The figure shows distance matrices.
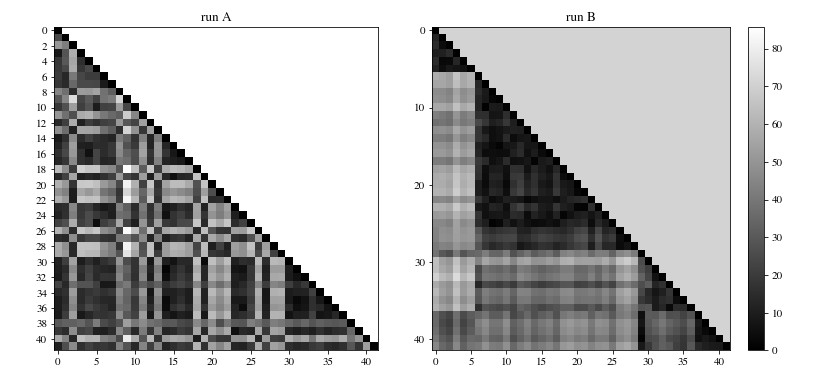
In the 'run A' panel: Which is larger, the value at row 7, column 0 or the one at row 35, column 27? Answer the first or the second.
the first
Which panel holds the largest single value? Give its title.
run A
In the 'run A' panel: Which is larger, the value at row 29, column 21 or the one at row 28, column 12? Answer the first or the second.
the second
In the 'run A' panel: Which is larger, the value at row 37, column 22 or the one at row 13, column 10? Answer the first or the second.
the first
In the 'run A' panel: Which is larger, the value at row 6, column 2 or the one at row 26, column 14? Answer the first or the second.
the second
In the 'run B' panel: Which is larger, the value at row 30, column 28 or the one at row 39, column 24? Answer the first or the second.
the first
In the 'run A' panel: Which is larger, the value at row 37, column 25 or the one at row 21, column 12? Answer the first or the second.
the second
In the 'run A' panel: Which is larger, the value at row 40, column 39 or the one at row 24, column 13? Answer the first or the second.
the first
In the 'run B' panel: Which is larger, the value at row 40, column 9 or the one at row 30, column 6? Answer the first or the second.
the second
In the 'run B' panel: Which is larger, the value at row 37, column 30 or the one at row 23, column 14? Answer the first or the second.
the first
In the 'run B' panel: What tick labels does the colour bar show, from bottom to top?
0, 10, 20, 30, 40, 50, 60, 70, 80
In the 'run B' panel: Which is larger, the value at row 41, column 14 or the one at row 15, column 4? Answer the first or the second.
the second
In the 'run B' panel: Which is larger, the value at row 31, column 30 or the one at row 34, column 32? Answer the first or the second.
the first
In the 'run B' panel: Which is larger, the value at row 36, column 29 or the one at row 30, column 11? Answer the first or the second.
the second
